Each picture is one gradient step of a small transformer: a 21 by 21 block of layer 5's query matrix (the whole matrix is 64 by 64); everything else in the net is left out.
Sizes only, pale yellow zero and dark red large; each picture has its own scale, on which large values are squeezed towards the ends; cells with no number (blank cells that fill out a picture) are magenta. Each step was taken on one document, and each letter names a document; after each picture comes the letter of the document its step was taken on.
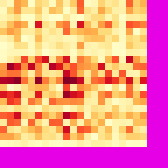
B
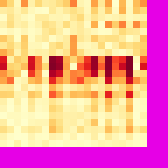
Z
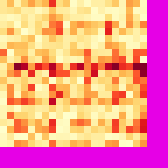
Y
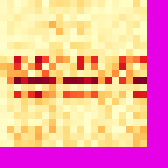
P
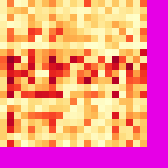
Y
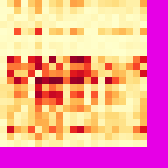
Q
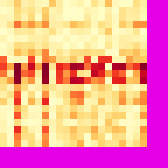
P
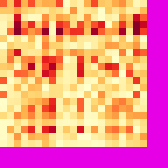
P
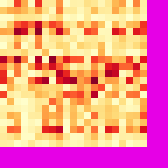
Q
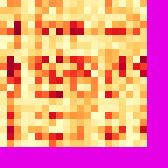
Q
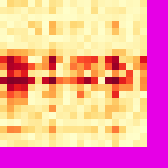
Y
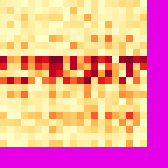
Z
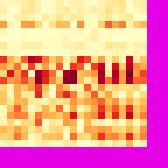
B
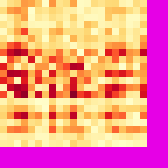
Y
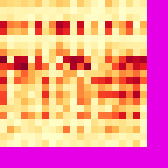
B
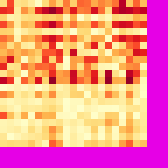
Z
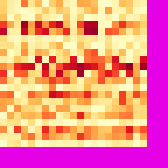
B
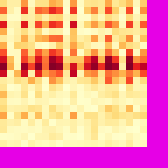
Z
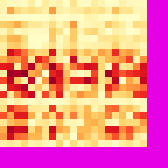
Y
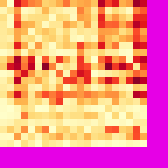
P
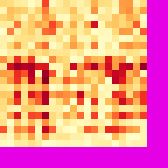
P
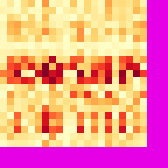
P
